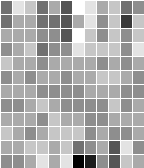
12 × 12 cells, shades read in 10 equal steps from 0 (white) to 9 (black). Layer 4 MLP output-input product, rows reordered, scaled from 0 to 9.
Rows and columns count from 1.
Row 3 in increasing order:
0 2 2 2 3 3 3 4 4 4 4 6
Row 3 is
3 3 3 4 4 6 0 2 4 2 4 2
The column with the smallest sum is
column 3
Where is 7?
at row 2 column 11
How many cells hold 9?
1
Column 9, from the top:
3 4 4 2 4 2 3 4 4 3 3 4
